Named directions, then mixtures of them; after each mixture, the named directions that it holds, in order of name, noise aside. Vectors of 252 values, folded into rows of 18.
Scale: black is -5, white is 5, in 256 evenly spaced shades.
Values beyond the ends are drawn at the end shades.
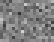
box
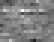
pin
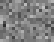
box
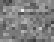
box, pin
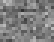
box, pin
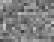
box, pin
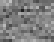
box, pin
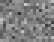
box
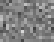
box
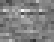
pin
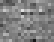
pin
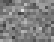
box, pin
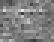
pin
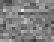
box, pin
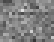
box, pin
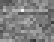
box, pin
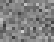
box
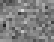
box, pin
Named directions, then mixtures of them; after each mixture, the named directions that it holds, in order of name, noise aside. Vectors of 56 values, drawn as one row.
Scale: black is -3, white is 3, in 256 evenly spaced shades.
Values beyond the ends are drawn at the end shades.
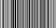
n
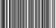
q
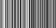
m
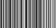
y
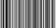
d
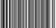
d, q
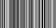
d, q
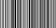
m, n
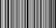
q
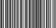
m, y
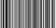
d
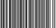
q, y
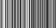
m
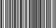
m, y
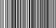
m, n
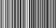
m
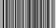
d, n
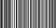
n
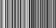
m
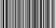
d, n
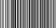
m, n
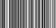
d, q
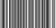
q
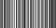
n, y
